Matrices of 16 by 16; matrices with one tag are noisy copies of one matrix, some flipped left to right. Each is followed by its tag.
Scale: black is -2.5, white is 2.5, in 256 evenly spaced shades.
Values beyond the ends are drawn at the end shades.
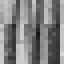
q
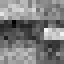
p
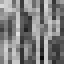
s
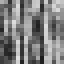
s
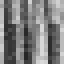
q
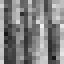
q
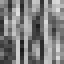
s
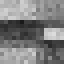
p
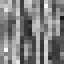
s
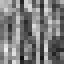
s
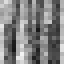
q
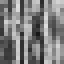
s
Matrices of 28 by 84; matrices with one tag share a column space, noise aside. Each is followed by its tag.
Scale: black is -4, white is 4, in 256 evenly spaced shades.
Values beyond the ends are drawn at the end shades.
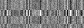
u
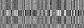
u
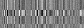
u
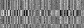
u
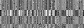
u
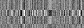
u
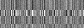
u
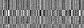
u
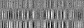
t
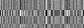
u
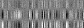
t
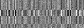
u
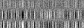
t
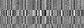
u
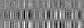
t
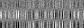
t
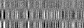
t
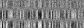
t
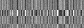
u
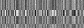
u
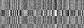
u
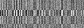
u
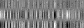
t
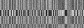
u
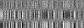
t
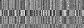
u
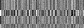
u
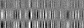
t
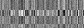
u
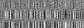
t
